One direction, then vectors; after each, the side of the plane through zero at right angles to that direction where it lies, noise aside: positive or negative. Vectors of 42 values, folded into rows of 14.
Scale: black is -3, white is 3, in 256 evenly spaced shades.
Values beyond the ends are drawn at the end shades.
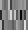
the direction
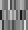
positive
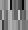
positive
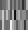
negative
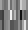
positive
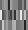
negative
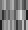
negative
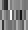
positive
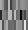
positive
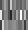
negative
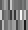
negative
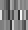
negative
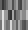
negative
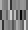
positive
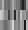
negative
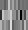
positive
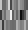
positive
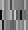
positive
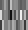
negative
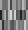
positive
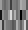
positive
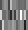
negative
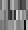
negative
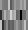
positive
